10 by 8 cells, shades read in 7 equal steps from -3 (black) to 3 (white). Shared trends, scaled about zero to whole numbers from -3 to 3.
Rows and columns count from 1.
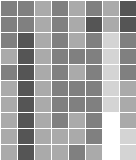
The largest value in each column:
1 0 1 1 1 1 3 2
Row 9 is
1 -1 1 1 1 0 3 2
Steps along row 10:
down up same down up up down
